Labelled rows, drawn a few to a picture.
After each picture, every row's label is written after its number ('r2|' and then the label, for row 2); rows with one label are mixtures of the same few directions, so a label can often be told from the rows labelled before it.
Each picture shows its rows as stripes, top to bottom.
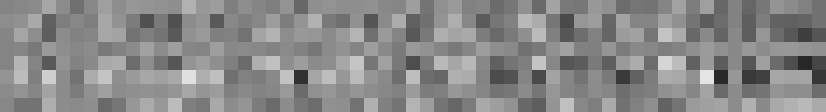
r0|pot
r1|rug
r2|rug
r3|rug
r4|rug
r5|pot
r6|pot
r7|rug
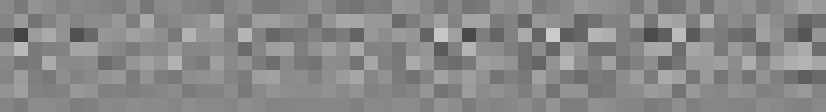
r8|rug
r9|rug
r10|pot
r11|pot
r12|rug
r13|rug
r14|pot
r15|pot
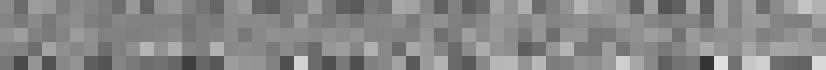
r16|rug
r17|pot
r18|pot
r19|rug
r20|pot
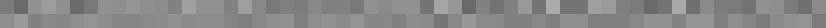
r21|pot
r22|pot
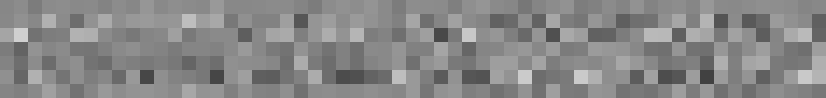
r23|rug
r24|pot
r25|pot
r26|pot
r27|pot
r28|rug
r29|pot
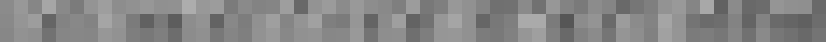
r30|pot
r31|rug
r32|rug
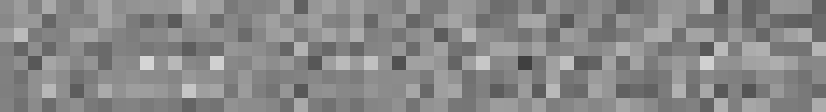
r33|pot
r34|rug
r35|pot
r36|pot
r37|rug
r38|pot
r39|pot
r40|pot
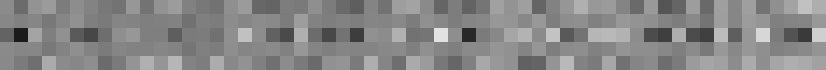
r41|rug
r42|pot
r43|pot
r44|pot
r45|rug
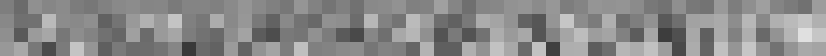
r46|pot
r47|rug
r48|rug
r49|pot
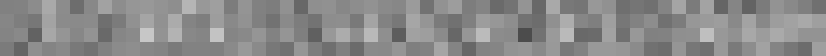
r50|pot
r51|rug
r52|rug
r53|pot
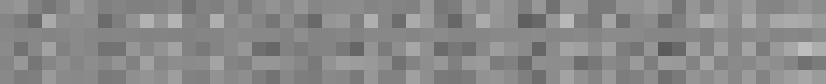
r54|pot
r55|rug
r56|pot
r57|rug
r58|rug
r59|rug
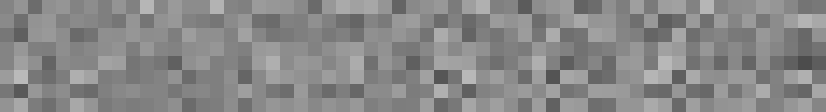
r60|rug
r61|rug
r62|pot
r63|rug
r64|rug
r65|pot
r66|pot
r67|pot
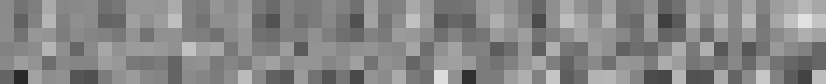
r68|rug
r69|rug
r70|rug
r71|pot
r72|rug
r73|pot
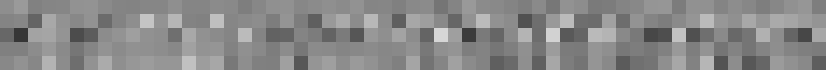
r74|pot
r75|rug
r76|pot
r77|pot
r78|pot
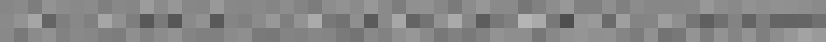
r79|rug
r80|rug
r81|rug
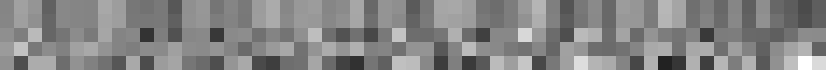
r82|rug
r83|rug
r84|rug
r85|pot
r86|rug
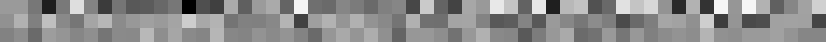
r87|pot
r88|pot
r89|rug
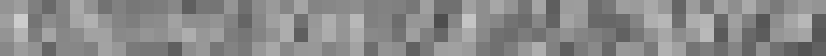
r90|pot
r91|pot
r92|pot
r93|rug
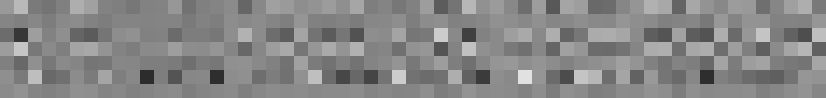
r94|pot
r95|pot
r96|pot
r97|pot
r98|pot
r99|rug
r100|pot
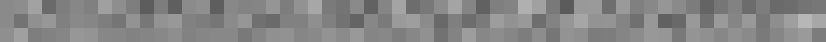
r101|rug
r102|rug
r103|pot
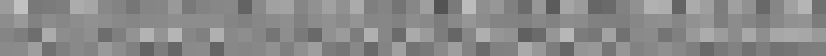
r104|pot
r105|pot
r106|rug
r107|rug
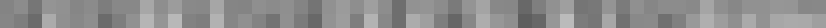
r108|rug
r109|rug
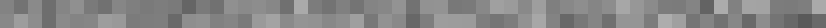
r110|pot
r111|rug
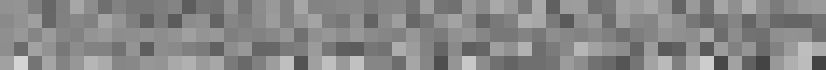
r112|pot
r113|rug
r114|pot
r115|rug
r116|pot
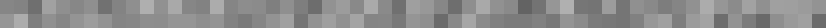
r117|rug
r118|pot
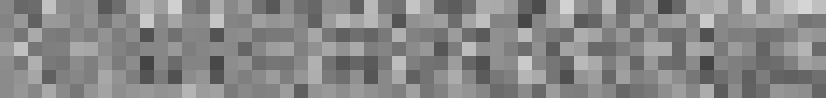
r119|rug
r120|rug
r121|rug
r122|pot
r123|rug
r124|rug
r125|pot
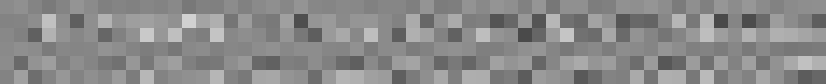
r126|pot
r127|pot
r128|rug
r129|rug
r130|rug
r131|rug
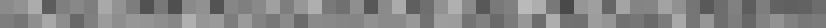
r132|rug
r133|pot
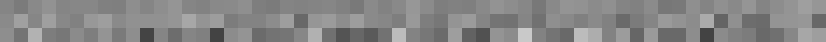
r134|rug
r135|pot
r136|rug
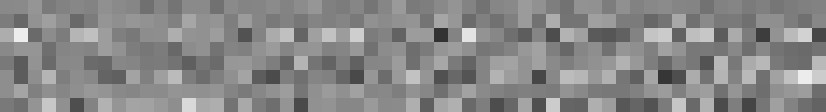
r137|rug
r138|pot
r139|pot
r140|rug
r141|pot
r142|rug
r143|pot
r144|pot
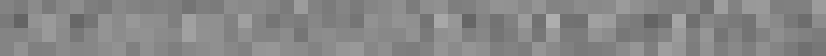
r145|pot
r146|pot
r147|pot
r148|rug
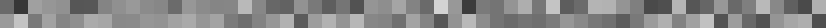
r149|pot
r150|pot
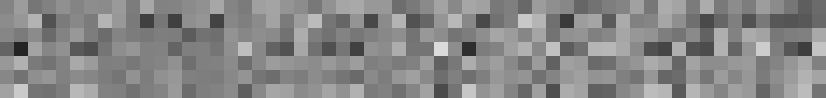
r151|rug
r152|rug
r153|pot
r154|pot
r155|pot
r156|rug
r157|pot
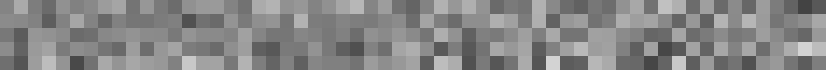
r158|rug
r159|pot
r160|pot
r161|rug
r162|pot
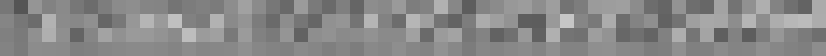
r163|pot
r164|rug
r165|pot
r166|pot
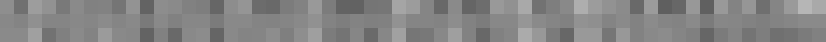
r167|rug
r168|rug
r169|rug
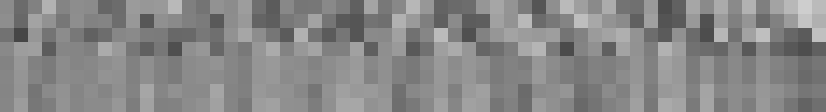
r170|rug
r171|rug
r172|pot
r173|rug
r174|rug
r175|rug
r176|rug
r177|rug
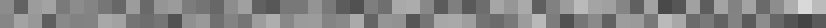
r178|rug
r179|rug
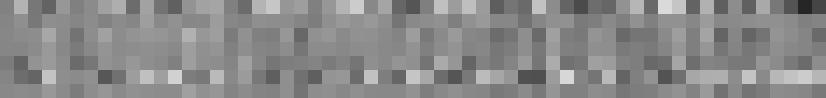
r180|rug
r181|rug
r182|pot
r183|pot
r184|pot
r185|rug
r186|pot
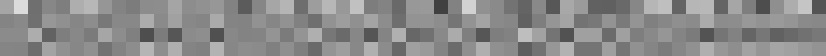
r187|pot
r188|rug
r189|rug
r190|rug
